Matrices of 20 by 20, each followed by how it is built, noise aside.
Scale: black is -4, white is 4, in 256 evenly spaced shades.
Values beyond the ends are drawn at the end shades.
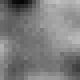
smooth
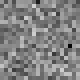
noise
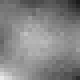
smooth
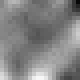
smooth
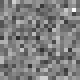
noise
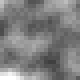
smooth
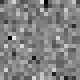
noise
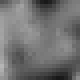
smooth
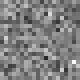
noise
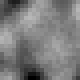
smooth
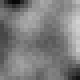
smooth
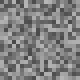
noise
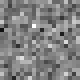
noise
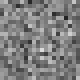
noise
